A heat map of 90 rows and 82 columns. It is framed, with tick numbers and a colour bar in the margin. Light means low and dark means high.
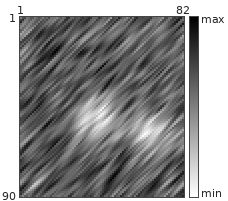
Two dips sink into the field. Neither half mirrors the other. No row or column stands out. On average the colour sits 60% of the way up the scale.
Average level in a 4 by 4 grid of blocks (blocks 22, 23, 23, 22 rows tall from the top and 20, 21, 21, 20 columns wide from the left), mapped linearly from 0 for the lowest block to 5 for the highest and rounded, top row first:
5 5 4 4
5 4 4 4
5 0 0 0
5 5 5 4
